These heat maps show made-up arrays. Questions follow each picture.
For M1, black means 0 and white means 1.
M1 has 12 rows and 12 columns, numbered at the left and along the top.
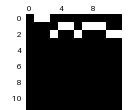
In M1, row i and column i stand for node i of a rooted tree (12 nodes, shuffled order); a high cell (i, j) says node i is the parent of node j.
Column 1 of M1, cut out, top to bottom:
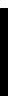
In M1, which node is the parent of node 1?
0
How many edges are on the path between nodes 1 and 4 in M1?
1
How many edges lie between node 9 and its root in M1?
2
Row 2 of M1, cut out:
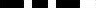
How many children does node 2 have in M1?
4
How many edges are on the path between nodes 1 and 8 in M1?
1
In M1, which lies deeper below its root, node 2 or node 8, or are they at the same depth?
node 8
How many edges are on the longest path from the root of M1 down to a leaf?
2
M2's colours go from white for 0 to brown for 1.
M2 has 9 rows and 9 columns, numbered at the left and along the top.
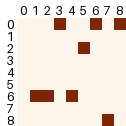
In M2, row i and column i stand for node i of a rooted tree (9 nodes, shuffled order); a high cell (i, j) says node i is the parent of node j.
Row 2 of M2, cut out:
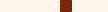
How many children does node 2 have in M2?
1
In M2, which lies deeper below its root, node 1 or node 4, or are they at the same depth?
the same depth
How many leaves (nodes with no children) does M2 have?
5
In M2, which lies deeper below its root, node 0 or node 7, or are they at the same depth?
node 7
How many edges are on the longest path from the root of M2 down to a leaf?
3
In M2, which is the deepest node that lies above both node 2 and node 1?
6
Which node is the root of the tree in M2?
0
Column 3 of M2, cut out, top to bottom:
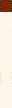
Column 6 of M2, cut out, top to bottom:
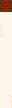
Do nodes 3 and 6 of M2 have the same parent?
yes
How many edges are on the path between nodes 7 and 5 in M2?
5
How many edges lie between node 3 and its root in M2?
1
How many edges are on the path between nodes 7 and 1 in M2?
4
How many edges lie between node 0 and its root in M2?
0
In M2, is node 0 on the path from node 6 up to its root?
yes
